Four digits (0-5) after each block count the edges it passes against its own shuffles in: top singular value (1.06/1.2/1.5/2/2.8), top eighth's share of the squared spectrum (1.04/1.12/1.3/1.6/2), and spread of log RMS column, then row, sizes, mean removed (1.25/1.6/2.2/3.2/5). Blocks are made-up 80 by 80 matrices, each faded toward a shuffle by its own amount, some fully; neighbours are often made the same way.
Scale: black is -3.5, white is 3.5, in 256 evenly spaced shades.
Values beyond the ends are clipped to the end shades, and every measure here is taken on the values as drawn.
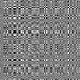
5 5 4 4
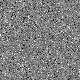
0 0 0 0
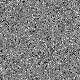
0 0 0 0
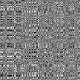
5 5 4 3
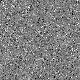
0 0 0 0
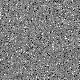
1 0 0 0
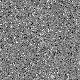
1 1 0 0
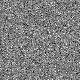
0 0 0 0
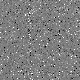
2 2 1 0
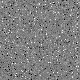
2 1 1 0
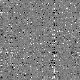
3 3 2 1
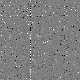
4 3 1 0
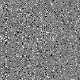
3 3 2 1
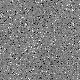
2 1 0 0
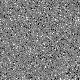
2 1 0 0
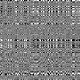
5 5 3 4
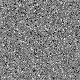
2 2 0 0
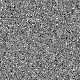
2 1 0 0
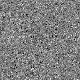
3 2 1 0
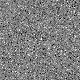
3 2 0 0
